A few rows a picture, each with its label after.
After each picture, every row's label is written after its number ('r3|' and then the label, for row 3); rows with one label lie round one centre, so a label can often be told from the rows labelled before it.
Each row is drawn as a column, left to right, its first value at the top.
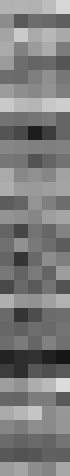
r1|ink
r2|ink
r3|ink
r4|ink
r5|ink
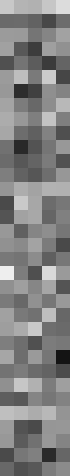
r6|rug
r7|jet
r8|jet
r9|rug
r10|ink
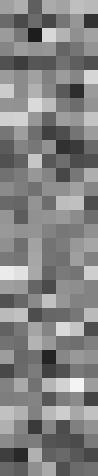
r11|rug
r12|rug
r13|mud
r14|ink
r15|jet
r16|jet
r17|rug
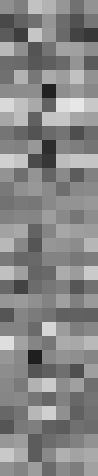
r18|mud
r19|mud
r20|ink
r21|jet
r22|mud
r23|mud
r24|mud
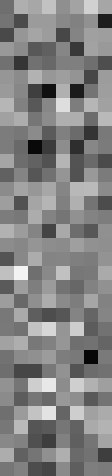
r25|mud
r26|rug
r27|jet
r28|jet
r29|mud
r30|jet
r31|ink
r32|rug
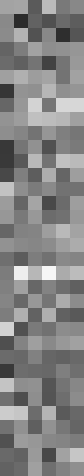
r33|jet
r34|rug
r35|mud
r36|rug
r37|mud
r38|mud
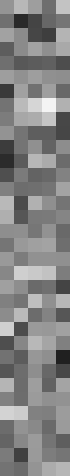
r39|jet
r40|rug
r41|mud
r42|mud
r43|ink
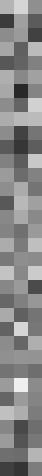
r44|rug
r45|jet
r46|mud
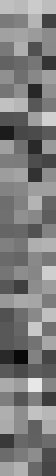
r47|ink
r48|ink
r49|jet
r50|rug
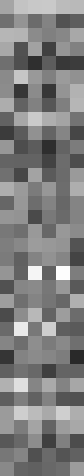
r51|ink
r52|jet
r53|rug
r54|jet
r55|rug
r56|ink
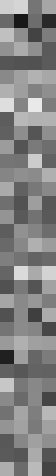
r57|ink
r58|rug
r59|mud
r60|rug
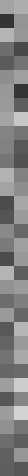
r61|rug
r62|jet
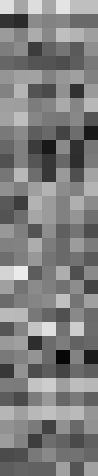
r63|rug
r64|rug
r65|jet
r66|jet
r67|ink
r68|jet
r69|ink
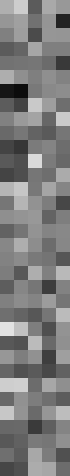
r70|jet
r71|jet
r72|mud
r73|ink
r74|rug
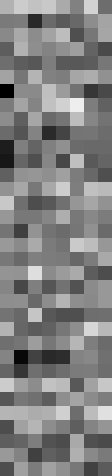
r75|jet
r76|ink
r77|rug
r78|ink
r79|ink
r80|mud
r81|jet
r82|jet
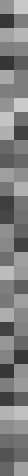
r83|rug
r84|ink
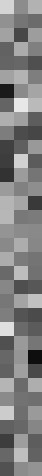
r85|jet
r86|mud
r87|ink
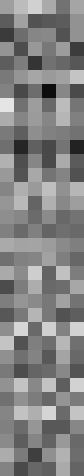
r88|mud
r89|jet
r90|rug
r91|jet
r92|mud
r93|jet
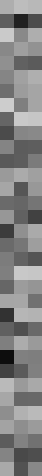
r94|ink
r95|rug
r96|rug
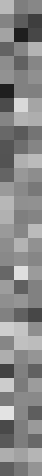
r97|jet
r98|mud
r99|mud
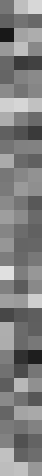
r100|mud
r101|ink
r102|ink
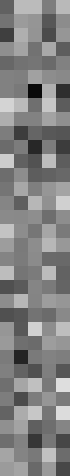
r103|mud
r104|ink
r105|jet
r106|mud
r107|jet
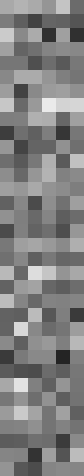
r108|ink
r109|jet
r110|rug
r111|mud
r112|ink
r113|mud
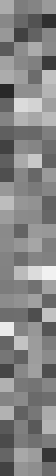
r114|jet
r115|mud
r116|mud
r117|rug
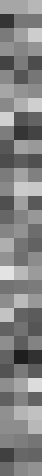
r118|rug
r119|ink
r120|ink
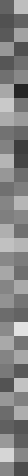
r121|mud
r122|jet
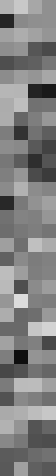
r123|rug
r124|ink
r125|jet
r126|jet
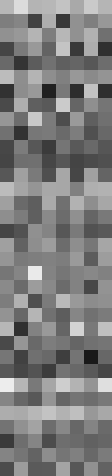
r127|jet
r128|ink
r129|rug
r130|jet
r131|ink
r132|jet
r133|ink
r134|jet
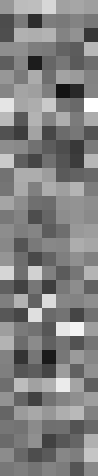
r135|mud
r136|ink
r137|rug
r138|ink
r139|jet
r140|jet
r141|mud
